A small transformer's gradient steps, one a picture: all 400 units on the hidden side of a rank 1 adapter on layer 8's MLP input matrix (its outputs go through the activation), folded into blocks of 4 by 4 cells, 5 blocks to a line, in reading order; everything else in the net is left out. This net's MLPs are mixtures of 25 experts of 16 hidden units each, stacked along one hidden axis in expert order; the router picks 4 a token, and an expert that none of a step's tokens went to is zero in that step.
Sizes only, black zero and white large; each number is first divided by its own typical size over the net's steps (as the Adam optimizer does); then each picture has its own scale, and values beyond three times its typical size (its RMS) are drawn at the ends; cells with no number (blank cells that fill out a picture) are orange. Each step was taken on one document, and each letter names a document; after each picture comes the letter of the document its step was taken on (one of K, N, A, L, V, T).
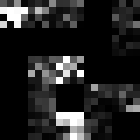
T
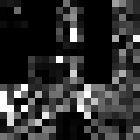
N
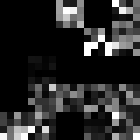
N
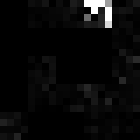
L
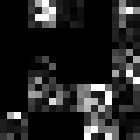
L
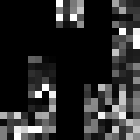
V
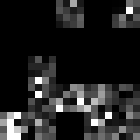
L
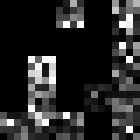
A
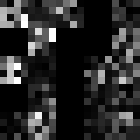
V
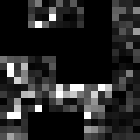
L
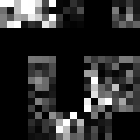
T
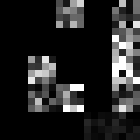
A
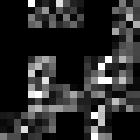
T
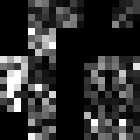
V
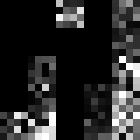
V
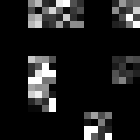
T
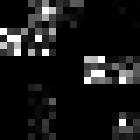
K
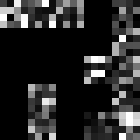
V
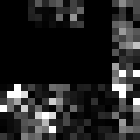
V
